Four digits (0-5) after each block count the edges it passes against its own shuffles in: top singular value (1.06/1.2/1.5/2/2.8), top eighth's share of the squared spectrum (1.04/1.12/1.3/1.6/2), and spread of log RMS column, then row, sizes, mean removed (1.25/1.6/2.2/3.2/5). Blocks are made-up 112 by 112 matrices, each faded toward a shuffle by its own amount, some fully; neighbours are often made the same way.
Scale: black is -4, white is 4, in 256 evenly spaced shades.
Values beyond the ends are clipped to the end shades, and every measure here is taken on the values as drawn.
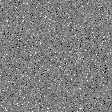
0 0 0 0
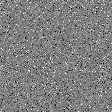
0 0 0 0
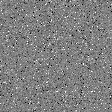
0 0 0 0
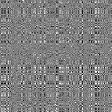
5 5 4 4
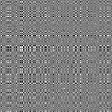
5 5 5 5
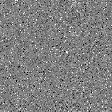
3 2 1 0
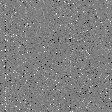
3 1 1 0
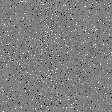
1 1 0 0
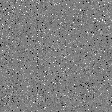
2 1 1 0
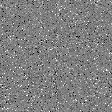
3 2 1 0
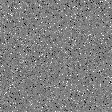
1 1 0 0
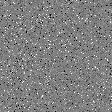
2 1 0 0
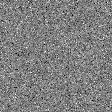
0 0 0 0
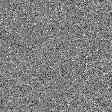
0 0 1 0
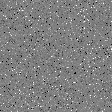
0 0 0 0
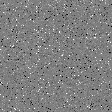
2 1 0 0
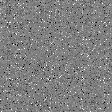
3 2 1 1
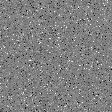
1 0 0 0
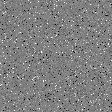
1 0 0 0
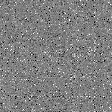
3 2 1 1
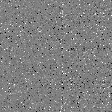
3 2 1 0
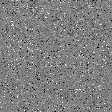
3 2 1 1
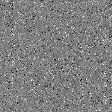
2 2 1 0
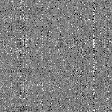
4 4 3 1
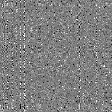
4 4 3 1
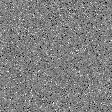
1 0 0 0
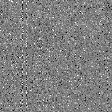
3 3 2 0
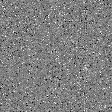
1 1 1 0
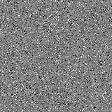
2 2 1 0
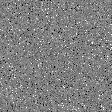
2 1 0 0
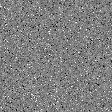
2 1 0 0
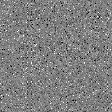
3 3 2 0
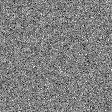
1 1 0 0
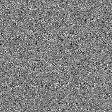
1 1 0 3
